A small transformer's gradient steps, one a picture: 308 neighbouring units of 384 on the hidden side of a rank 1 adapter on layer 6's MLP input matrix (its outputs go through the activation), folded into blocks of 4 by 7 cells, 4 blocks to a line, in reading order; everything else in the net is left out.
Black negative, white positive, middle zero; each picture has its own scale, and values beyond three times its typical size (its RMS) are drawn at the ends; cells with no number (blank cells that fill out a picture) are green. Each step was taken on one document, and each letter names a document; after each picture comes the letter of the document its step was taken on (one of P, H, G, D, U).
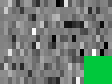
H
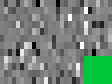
H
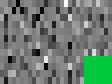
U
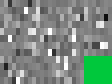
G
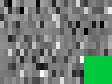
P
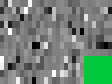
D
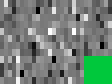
G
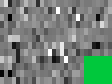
D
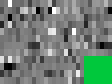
G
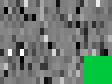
H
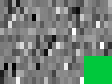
G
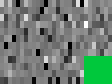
U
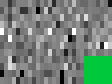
G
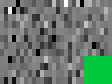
U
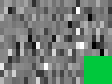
H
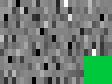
U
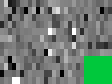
G
